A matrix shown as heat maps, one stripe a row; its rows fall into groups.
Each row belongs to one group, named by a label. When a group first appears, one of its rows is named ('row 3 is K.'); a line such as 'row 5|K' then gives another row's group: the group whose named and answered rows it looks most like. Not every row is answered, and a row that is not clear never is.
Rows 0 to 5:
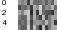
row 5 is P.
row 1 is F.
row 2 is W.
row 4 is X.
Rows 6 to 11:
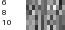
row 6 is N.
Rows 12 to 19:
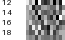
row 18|P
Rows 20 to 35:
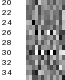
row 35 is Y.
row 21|X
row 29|X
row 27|N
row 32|P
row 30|P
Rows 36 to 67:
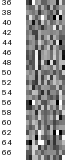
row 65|W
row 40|F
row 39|N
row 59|N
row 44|N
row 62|N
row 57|F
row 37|P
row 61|P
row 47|X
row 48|P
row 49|X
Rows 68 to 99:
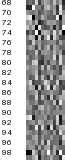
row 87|P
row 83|P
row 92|N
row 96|W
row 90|F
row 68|X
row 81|W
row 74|X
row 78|X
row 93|P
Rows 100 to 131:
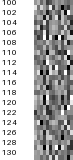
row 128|Y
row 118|N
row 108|N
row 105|F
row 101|W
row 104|X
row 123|N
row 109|P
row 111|N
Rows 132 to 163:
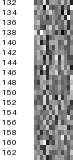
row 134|N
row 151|P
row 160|W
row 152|X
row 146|F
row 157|N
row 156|P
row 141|W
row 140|F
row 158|F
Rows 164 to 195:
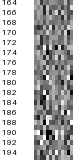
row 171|F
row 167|N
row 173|P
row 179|Y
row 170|N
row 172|F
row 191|W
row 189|X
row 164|F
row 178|X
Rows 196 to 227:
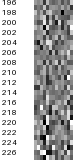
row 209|P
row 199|W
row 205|F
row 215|Y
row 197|X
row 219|Y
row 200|P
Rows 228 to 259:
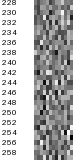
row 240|N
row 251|N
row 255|Y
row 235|P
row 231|X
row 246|P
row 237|F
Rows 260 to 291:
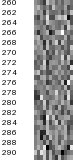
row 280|X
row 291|P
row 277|N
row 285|N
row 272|X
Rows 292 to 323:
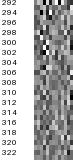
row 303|P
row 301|X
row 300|Y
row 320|X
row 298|F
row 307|Y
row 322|N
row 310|X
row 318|N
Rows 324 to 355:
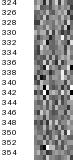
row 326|N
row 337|Y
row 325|Y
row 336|P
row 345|W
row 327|X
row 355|Y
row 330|W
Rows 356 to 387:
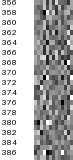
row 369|N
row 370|X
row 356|W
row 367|W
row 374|X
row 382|F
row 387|W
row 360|P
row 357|P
